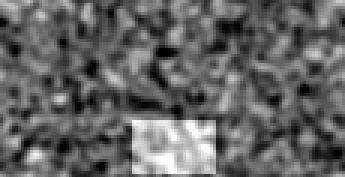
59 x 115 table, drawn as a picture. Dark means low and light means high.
An odd patch, higher than its surroundings, sits in the bottom middle. The field is mottled with small blotches. Overall the values sit about 40% of the way up the scale. The bottom middle is the ninth with the highest average.
